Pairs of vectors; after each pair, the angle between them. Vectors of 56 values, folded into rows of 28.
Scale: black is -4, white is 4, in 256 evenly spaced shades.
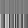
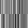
partly aligned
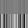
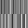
partly aligned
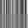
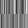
partly aligned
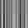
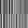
partly aligned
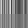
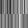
partly opposed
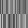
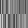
nearly parallel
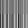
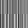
nearly parallel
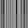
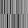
orthogonal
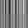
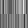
partly aligned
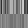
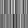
orthogonal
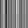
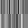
partly opposed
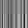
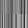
nearly parallel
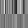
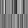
nearly parallel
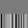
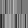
partly aligned
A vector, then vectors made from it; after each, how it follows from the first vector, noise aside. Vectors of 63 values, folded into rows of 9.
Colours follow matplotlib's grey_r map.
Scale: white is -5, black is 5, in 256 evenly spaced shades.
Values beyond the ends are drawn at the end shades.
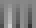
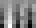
scaled up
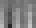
negated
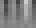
reversed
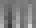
negated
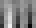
scaled up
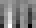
scaled up
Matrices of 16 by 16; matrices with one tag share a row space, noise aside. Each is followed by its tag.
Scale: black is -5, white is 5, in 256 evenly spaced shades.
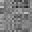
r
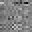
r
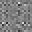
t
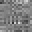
r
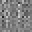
t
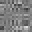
r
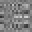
r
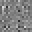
t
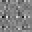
t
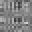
r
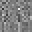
t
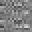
r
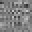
r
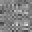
r
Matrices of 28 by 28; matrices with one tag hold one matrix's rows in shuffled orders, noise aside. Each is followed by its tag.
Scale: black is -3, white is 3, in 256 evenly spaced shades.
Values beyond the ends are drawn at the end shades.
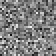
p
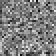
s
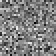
p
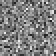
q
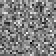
q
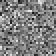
p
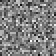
s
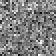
p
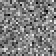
q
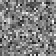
s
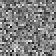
p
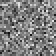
q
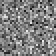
q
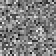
p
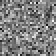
s
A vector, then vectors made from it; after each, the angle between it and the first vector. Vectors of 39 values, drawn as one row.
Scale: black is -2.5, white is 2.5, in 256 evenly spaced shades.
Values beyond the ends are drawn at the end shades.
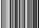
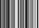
nearly opposite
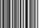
partly opposed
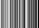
nearly parallel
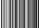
nearly parallel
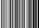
nearly parallel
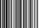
partly opposed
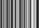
orthogonal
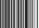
nearly opposite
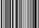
partly aligned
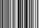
partly opposed
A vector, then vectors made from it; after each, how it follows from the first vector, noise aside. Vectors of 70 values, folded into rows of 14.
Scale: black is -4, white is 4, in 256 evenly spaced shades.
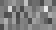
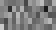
negated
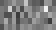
copied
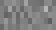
shrunk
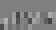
partly zeroed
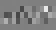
partly zeroed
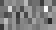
copied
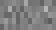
shrunk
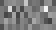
copied
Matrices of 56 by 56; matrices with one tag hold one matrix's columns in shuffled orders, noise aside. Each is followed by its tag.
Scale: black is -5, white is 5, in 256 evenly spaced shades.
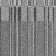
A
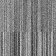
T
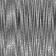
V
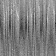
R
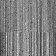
T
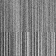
T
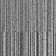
T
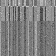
A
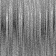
R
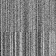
T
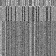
A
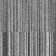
T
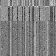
A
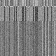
A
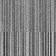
T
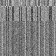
A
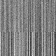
T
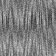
V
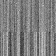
T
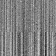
T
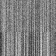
T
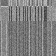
A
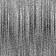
R
